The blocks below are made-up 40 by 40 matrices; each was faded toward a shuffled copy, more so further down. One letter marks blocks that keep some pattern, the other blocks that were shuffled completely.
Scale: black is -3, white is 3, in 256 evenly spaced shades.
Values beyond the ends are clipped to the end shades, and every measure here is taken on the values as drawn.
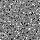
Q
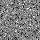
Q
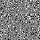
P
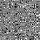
P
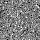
Q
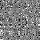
P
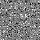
P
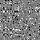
P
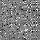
P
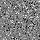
Q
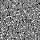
Q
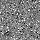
Q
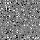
P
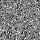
Q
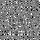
P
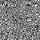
P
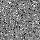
Q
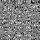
P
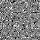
P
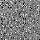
P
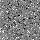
Q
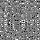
P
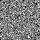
Q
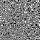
P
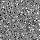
Q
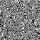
Q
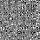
P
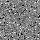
Q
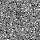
Q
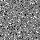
Q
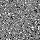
Q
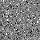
Q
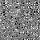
P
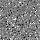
Q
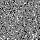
Q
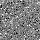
Q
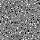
P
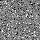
Q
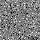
Q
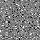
P
